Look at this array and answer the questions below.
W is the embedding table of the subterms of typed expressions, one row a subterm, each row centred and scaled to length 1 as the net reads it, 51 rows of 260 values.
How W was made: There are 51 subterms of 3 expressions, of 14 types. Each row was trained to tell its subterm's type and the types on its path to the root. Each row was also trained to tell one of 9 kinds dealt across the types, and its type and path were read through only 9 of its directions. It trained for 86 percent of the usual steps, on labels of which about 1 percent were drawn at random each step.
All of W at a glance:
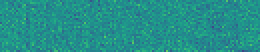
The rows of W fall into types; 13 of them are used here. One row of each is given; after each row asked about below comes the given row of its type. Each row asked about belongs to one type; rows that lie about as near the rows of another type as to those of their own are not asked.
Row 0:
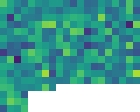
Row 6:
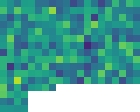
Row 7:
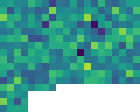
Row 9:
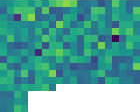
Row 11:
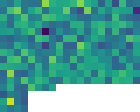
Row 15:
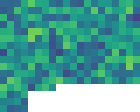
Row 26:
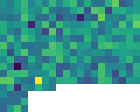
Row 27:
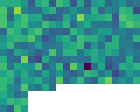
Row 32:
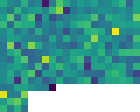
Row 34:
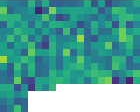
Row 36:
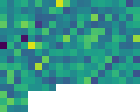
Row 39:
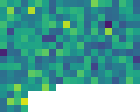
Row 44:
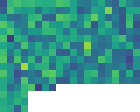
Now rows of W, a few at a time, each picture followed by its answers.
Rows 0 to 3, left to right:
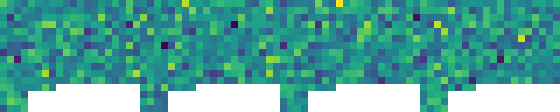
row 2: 26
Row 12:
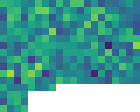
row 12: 44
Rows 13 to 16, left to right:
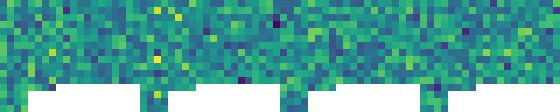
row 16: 27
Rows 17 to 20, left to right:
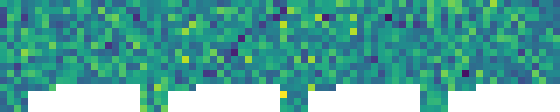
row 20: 44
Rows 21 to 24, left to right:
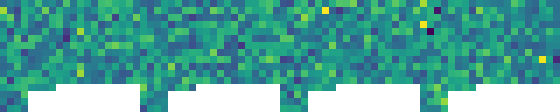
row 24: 39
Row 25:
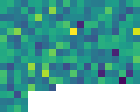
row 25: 6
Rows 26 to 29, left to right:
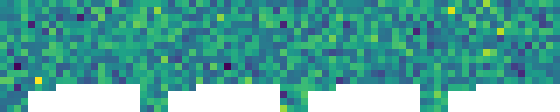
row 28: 7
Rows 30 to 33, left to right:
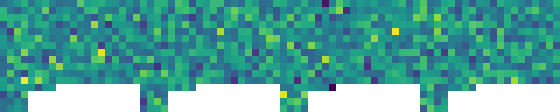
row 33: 27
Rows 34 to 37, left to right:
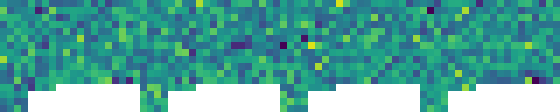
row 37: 7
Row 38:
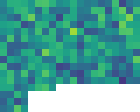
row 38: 9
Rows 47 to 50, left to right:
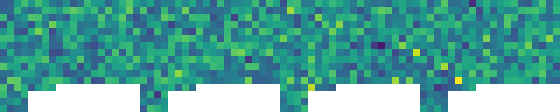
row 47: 15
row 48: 6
